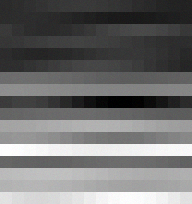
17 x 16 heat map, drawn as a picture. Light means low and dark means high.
Slope: up to the top. Grain: streaks across. Calmest part: top left.
